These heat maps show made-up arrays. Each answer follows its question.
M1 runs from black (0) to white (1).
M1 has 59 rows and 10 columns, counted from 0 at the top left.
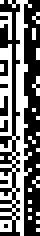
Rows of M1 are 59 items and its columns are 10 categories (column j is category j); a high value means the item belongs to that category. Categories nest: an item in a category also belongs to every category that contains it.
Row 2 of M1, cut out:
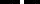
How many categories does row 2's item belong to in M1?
1
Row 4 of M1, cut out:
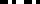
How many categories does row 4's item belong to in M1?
4
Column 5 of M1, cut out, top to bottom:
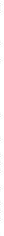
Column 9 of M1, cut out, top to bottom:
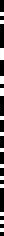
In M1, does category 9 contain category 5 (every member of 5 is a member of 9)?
no
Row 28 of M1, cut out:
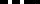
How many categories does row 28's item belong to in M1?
2
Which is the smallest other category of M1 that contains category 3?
5
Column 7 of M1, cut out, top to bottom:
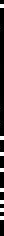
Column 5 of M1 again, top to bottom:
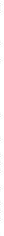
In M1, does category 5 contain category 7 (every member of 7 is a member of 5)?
yes
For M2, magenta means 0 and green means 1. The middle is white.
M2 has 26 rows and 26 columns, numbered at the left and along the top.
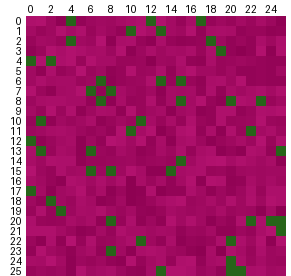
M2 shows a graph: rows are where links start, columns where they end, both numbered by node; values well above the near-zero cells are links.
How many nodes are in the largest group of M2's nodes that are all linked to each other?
2
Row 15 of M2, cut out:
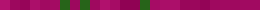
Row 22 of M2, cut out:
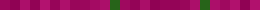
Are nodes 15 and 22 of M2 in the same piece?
yes
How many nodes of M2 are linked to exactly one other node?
9
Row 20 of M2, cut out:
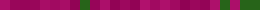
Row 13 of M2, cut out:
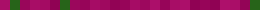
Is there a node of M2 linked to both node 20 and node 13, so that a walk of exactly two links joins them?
yes
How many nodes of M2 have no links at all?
3
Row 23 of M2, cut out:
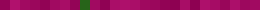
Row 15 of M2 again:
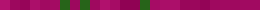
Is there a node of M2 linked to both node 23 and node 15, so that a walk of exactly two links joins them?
yes
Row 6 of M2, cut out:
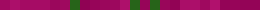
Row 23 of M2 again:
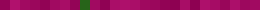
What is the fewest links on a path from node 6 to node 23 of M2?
3
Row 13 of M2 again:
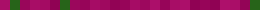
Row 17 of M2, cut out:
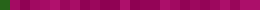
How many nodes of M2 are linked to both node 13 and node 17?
0
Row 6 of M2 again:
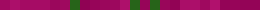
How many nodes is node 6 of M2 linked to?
3
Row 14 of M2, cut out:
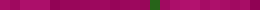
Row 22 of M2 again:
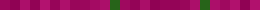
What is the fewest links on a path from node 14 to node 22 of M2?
4
